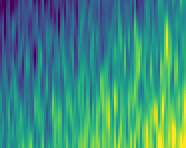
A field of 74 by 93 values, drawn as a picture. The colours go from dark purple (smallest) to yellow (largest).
There is an overall slope up to the bottom right. The bottom right is the ninth with the highest average. The grain runs up and down. The halves do not mirror each other. Overall the values sit about 50% of the way up the scale. The ninth with the lowest average is the top left.
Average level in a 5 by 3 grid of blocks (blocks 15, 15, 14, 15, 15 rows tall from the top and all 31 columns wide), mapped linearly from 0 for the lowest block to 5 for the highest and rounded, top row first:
0 1 2 / 1 2 3 / 1 3 3 / 2 4 4 / 3 4 5
